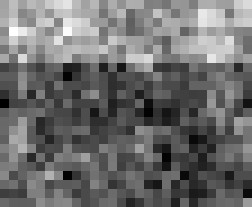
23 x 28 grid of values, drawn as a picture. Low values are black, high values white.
The top part is higher, up to a seam about 30% of the way down. On average the colour sits 40% of the way up the scale. The field is mottled with small blotches. No regular stripes run through it.
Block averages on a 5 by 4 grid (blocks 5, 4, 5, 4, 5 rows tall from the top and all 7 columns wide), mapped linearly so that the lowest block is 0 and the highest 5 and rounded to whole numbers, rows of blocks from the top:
5535 | 3233 | 1002 | 2111 | 2110
